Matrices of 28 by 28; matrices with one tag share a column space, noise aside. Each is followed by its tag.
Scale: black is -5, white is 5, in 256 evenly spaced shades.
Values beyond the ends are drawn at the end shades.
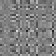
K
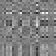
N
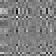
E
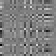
K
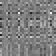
N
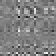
E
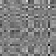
K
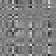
K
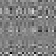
E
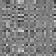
K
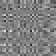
K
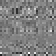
E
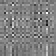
N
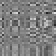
N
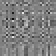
N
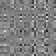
K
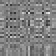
N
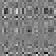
E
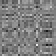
K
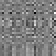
N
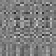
N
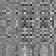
N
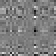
E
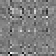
E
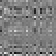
E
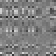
E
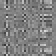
K
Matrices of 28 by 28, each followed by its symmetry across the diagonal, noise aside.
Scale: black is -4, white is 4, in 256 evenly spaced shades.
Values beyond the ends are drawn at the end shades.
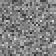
neither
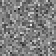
neither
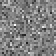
neither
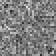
symmetric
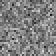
neither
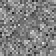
symmetric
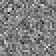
symmetric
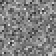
symmetric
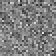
neither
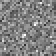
symmetric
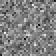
symmetric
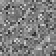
symmetric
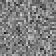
neither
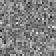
neither
